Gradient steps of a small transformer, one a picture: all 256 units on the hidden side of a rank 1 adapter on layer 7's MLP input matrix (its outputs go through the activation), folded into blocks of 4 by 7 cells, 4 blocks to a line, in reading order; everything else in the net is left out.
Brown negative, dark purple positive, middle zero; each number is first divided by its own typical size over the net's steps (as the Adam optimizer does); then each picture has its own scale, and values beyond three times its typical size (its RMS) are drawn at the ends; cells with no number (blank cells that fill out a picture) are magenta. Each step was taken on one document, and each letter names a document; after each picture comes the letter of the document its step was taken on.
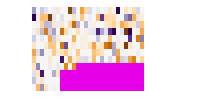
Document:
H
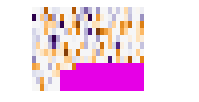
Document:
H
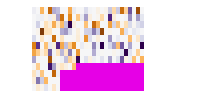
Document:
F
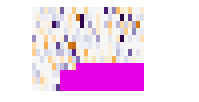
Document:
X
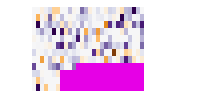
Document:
F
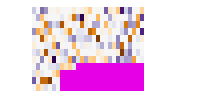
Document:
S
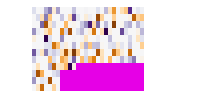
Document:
S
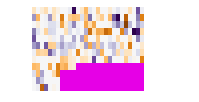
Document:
H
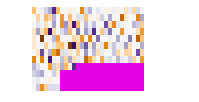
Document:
H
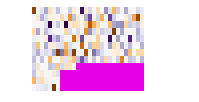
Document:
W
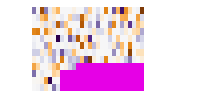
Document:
S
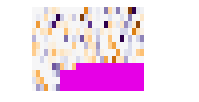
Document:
X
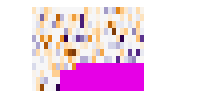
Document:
X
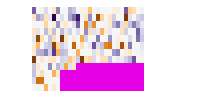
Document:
H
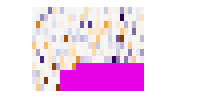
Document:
X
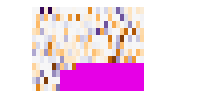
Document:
X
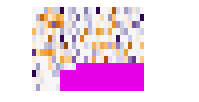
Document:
F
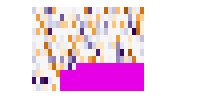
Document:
S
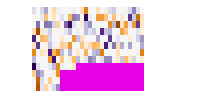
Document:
W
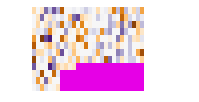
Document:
W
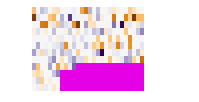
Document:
W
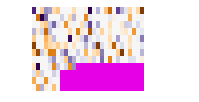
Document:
S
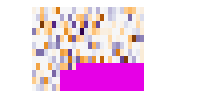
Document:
S
